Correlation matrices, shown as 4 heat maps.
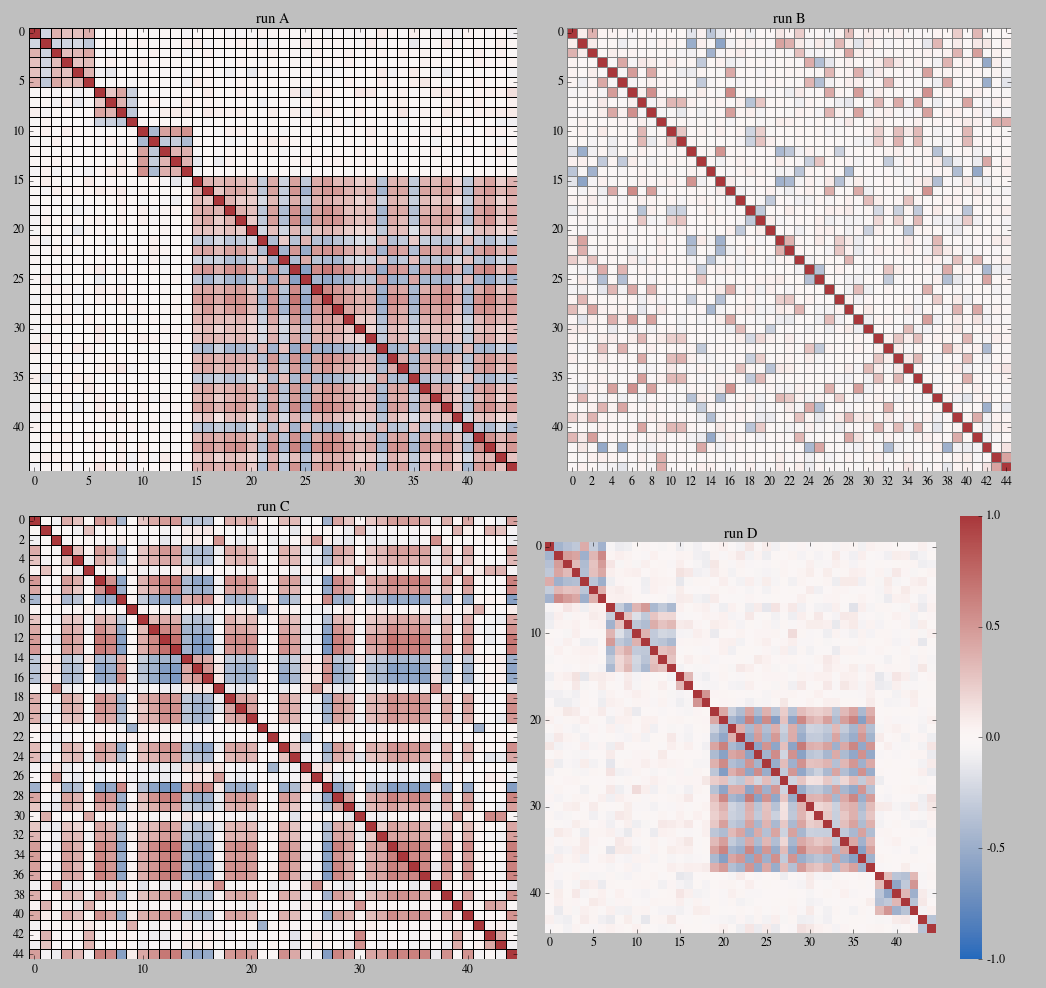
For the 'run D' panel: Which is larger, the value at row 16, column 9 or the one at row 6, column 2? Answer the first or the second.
the second
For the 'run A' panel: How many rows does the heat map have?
45
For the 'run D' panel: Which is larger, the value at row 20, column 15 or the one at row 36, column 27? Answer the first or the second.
the first
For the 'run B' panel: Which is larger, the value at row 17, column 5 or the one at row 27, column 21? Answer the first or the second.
the second
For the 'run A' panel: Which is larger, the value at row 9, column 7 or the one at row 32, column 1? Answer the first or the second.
the second
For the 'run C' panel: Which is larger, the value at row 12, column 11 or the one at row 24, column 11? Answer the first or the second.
the first
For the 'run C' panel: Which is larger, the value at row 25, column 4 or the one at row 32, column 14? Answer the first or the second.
the first
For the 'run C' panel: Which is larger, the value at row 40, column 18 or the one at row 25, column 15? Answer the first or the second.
the first
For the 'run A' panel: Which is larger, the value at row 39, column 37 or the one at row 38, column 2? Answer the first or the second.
the first
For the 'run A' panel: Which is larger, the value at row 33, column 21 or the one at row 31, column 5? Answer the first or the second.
the second
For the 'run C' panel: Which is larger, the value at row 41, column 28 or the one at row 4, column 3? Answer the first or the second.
the second
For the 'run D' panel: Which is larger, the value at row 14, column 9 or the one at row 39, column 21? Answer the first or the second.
the first
